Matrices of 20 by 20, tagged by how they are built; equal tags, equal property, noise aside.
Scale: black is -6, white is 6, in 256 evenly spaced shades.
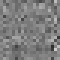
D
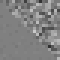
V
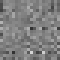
D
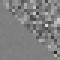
V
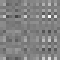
D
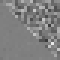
V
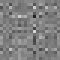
D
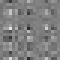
D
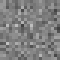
D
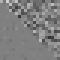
V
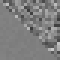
V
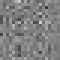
D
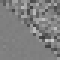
V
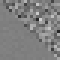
V
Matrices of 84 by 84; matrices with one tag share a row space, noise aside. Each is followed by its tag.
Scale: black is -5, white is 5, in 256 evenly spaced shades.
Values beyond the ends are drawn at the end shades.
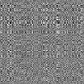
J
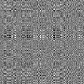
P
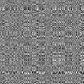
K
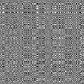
K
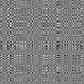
J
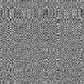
J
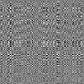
J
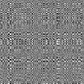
J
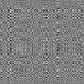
J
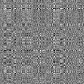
P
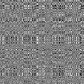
K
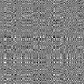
P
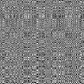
K
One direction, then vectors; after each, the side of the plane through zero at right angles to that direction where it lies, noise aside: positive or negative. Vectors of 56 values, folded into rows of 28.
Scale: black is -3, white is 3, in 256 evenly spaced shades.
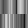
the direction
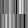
positive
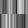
positive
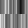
negative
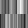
positive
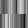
positive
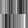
negative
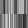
positive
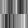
negative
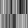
negative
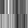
positive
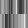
negative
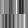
negative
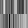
negative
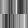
negative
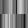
positive
